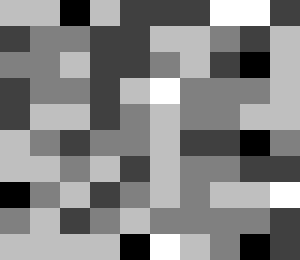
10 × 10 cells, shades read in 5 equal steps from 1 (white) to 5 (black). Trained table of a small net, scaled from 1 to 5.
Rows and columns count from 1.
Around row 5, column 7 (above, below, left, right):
3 4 2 3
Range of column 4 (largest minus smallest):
2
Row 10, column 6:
1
